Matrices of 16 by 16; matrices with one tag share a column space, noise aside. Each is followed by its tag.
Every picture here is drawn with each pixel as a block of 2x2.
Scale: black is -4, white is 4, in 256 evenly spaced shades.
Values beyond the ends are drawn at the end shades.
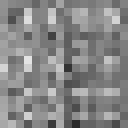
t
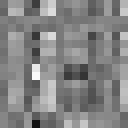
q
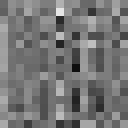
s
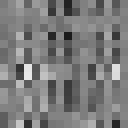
q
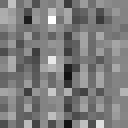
t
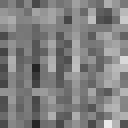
t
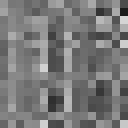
s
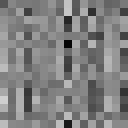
s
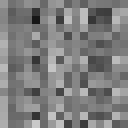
t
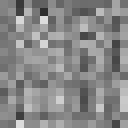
s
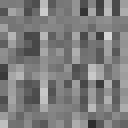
q
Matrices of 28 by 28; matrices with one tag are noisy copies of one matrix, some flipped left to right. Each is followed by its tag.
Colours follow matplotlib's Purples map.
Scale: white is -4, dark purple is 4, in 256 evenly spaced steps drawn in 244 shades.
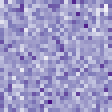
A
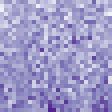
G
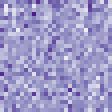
A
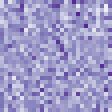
A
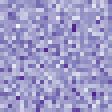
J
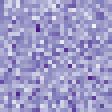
J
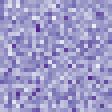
J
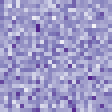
J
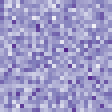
J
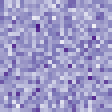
J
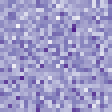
J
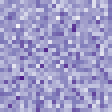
J
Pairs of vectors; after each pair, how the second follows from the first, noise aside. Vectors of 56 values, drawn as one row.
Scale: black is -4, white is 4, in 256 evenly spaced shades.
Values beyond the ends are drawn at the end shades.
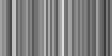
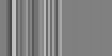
partly zeroed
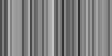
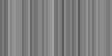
shrunk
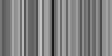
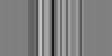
partly zeroed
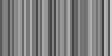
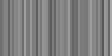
shrunk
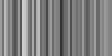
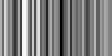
scaled up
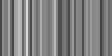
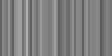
shrunk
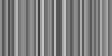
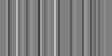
partly zeroed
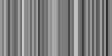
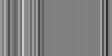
partly zeroed
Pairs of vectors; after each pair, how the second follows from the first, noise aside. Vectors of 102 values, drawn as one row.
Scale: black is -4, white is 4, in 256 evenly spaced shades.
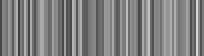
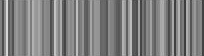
reversed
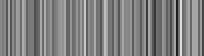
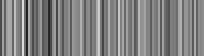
reversed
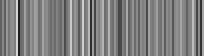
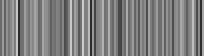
copied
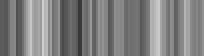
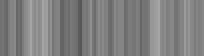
shrunk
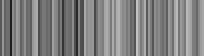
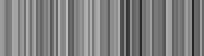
reversed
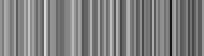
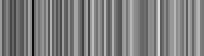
reversed
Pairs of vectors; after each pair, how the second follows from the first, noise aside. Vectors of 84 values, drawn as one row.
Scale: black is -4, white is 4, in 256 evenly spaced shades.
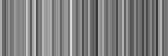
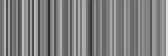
shuffled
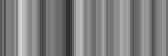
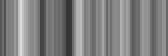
copied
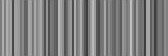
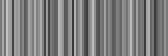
copied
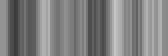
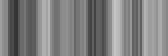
copied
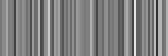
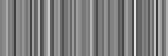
copied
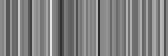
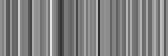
copied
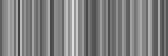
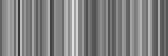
copied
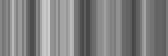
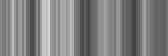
copied
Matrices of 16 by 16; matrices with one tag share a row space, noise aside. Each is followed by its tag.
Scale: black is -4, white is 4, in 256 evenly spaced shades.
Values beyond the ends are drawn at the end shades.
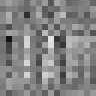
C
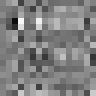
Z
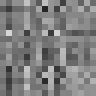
C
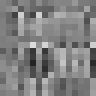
Z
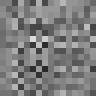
Z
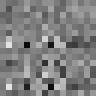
C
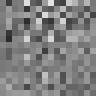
C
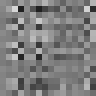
Z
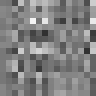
Z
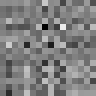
C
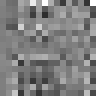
Z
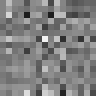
C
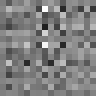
C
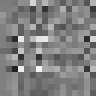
Z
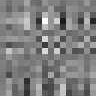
C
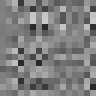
Z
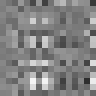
Z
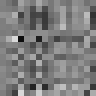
Z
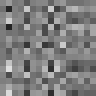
C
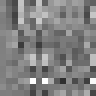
Z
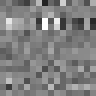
C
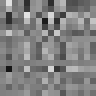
C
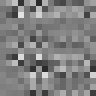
Z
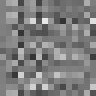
Z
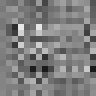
Z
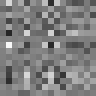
C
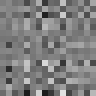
C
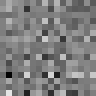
C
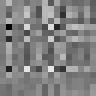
C
